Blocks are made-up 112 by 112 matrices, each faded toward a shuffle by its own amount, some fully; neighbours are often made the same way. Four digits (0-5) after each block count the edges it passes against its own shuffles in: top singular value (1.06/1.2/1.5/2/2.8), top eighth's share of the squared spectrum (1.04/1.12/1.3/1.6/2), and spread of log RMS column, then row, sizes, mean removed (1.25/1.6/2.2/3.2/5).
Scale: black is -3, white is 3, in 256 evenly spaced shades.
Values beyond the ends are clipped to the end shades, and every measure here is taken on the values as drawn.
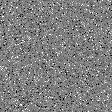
1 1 0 0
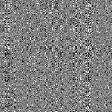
5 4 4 3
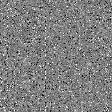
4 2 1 1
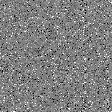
3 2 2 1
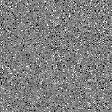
4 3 2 1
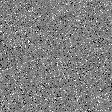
0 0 0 0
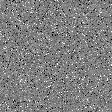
2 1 0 0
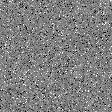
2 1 0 0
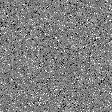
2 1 0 0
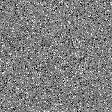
2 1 0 0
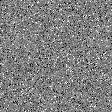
0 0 0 0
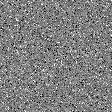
1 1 0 0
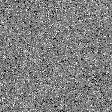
2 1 0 0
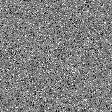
1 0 0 0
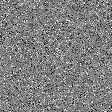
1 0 0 0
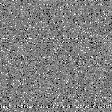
4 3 1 3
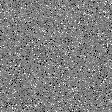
2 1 0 0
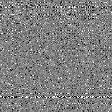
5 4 1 3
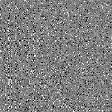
4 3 2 1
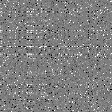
4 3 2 2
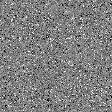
1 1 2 1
